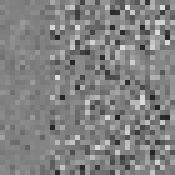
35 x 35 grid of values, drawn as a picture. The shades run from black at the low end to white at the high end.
Seam: vertical, 30% of the way across, the left part calmer. Histogram: heavy tails on both sides. Slope: none. Stripes: none.
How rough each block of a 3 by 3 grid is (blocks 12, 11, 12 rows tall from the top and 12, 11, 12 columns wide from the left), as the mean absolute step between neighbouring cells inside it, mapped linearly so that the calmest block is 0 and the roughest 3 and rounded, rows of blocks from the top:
023 | 022 | 023
